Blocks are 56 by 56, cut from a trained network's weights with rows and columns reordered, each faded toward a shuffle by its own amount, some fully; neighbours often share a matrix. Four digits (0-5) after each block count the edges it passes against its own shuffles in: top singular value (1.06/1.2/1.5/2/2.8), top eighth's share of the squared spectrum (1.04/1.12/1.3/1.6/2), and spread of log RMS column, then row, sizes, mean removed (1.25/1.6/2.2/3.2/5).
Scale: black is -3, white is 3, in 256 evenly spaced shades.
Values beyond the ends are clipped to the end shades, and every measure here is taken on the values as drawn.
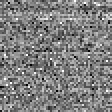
2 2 0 1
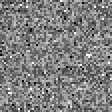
0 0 0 0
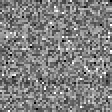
1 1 0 0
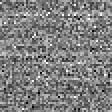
2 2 0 0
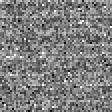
2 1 0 0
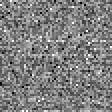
1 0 0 0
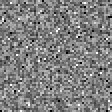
1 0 0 0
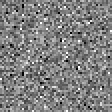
3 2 1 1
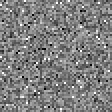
1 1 0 0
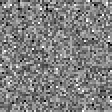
1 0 0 0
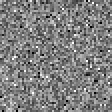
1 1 0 0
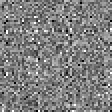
4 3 2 2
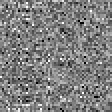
3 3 2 1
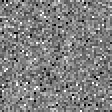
0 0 0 0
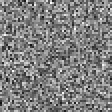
0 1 0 0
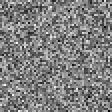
0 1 0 0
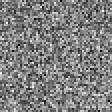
0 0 0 0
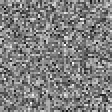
2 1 0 0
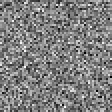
2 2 0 0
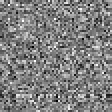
4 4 0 2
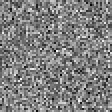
2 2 0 0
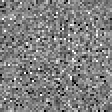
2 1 0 0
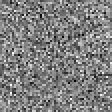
2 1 0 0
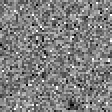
2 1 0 0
